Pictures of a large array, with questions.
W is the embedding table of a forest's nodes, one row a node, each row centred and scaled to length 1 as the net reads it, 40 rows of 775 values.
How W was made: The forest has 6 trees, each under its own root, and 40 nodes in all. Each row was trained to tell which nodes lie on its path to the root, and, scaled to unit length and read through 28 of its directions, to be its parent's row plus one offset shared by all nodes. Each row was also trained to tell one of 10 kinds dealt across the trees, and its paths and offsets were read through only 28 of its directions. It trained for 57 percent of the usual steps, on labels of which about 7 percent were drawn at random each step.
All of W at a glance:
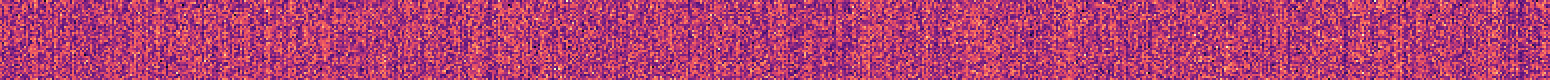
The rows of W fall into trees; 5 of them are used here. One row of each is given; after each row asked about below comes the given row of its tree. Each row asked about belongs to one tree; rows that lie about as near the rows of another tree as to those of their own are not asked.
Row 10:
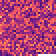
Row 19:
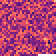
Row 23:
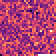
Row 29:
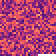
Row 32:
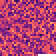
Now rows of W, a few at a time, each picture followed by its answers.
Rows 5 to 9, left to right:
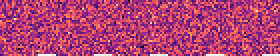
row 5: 23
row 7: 23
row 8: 29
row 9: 19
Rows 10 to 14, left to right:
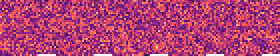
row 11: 29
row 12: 10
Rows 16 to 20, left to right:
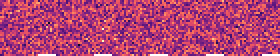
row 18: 23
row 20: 19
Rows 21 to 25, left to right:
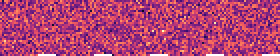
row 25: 10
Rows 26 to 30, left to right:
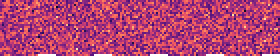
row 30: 23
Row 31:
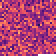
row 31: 19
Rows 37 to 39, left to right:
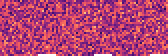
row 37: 10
